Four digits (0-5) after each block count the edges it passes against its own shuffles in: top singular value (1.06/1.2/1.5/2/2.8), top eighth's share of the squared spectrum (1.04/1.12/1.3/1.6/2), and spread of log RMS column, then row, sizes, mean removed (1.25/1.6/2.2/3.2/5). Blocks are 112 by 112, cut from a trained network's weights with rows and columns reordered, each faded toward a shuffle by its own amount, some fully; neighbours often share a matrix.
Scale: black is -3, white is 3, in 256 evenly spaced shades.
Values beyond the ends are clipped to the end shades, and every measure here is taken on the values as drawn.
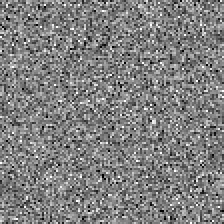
0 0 0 0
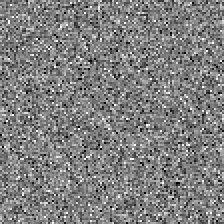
0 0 0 0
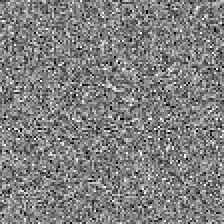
3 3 0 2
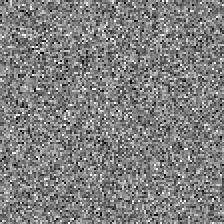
2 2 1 0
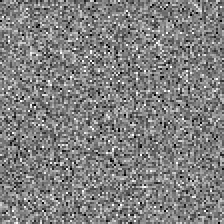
1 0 0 0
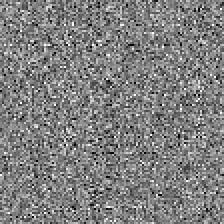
3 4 2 2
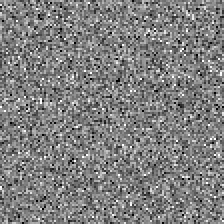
0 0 0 0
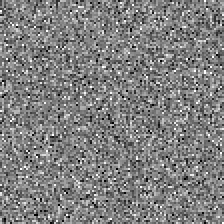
0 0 0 0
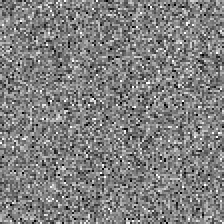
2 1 0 0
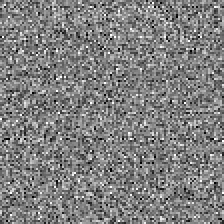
3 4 2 2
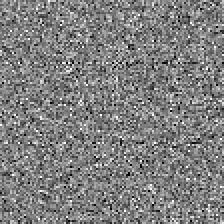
3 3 1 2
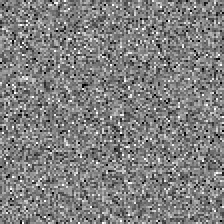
1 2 1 0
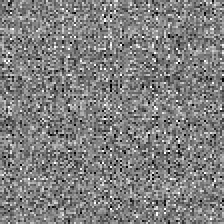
3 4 3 1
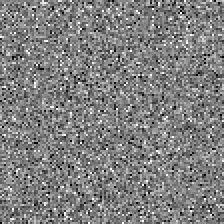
0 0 0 0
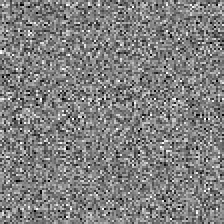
4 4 2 3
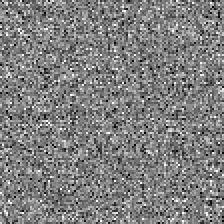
3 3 3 1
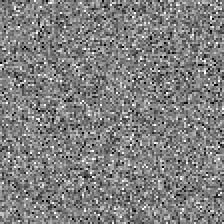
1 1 0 0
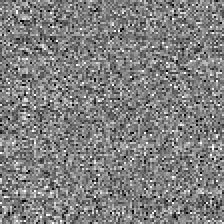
3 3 2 1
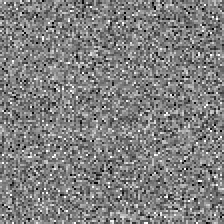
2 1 0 0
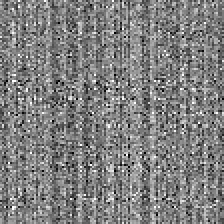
4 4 1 3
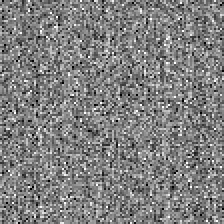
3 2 0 1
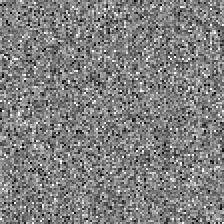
1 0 0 0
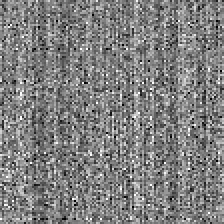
4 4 1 3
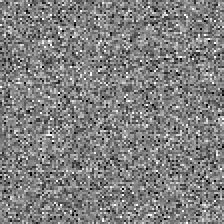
2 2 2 0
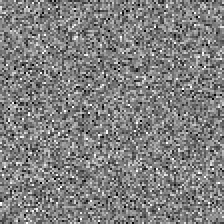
2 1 0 0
